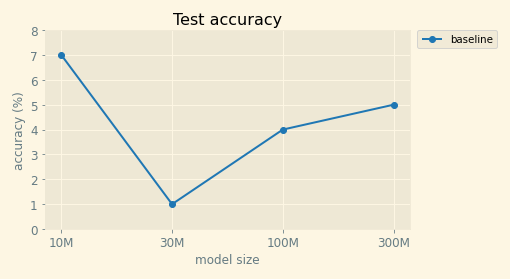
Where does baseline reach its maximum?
10M
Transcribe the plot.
Title: Test accuracy
x-axis: model size, ticks 10M 30M 100M 300M
y-axis: accuracy (%), ticks 0 1 2 3 4 5 6 7 8
Legend: baseline
Values:
baseline: 7 1 4 5
